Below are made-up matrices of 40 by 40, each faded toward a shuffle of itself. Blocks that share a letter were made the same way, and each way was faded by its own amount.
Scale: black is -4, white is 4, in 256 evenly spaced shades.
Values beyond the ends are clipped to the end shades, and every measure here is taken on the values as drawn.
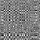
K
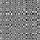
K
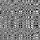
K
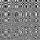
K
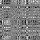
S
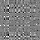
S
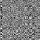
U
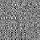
U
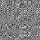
U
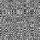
U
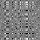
K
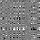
S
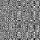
U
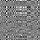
K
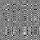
S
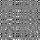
S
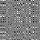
S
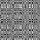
K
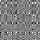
S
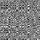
U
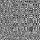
U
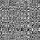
U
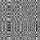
K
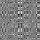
K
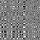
S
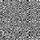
U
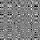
S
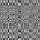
K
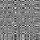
K
